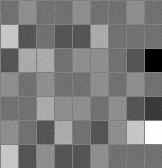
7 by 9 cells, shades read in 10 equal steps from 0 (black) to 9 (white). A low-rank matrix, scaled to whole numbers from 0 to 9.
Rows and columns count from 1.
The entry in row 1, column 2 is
5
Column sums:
35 29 33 29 29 32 30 31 27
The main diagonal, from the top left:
4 3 6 4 5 3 4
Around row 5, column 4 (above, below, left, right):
4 6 6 5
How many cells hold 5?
16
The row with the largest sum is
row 6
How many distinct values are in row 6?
6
